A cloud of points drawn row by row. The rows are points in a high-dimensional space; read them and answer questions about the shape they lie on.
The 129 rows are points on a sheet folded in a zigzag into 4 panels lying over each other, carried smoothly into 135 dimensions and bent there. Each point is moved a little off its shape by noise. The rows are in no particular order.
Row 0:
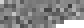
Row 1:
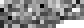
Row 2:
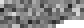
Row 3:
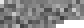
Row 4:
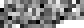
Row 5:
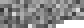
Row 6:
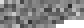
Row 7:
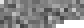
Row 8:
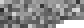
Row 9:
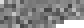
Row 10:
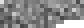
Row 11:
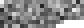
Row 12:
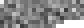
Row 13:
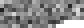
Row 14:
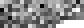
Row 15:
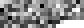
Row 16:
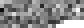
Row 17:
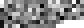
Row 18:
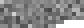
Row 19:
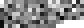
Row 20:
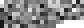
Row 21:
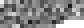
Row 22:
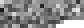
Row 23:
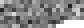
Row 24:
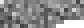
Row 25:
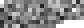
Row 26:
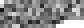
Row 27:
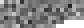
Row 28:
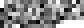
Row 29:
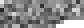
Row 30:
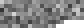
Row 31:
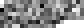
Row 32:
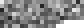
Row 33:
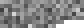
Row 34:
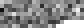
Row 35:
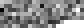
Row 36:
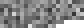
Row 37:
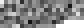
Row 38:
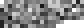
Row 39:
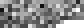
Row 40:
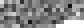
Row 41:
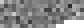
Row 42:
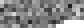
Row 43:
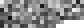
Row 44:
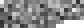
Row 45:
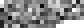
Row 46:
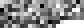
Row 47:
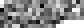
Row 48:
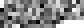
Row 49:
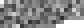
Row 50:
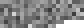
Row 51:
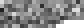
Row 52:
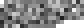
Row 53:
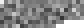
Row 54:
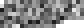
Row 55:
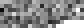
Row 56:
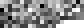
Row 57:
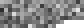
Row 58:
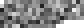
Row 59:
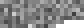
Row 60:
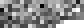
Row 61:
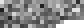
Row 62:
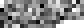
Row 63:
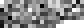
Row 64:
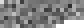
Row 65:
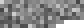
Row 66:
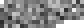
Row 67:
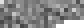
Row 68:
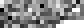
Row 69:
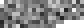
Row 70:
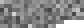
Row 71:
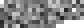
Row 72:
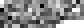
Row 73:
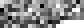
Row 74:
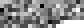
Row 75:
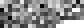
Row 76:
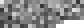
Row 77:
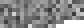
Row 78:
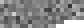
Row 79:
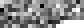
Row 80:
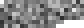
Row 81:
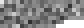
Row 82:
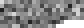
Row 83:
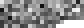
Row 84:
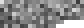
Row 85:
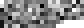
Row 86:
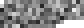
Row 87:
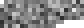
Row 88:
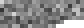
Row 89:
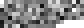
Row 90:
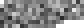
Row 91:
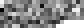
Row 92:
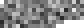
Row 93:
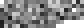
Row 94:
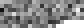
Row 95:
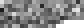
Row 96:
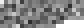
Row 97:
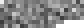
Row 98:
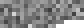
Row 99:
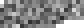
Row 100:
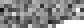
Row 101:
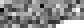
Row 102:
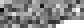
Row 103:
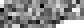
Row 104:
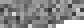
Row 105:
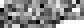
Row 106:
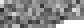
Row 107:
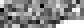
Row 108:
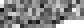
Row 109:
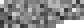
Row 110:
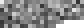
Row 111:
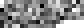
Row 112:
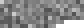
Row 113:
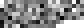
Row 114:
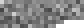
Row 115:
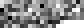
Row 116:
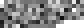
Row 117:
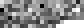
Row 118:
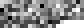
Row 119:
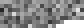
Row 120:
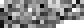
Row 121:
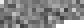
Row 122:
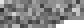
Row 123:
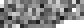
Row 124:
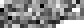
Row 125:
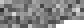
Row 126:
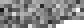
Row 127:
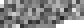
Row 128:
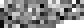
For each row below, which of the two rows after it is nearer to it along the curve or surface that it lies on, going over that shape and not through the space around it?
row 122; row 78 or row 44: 78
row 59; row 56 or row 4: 56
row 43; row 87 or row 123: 87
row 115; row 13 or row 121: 13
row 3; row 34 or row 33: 33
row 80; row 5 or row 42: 5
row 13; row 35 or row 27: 35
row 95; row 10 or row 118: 118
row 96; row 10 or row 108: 108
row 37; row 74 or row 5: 74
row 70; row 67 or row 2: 67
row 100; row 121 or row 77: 77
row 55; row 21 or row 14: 21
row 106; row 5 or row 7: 5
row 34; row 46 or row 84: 46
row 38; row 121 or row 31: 121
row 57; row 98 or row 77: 98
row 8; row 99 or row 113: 113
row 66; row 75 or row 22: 75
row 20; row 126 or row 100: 126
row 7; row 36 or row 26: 36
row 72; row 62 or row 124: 62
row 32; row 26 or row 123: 123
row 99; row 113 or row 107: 107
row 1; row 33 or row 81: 33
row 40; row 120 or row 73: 73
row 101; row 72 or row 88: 72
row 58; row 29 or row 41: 29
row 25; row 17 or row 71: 17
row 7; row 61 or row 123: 61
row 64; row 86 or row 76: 86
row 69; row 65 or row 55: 65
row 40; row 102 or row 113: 102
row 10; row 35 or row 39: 39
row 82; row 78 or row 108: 108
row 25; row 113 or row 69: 113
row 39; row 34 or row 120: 120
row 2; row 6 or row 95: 95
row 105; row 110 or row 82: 82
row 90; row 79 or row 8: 8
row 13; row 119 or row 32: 119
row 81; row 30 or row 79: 30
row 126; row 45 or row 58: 58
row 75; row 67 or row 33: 67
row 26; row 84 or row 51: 51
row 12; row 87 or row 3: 87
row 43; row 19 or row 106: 19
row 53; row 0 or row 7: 0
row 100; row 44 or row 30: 30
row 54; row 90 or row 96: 96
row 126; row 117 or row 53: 117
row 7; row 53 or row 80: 80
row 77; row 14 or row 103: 14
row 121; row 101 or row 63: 63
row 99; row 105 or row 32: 105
